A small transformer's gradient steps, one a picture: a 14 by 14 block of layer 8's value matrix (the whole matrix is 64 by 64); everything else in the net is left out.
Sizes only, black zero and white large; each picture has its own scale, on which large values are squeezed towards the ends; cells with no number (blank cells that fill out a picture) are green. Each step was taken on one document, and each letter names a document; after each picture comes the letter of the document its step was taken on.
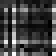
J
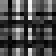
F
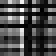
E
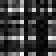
E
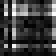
J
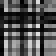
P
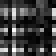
J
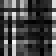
J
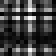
F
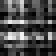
E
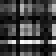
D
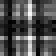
F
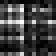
E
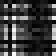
J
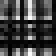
F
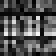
P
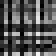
P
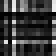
J
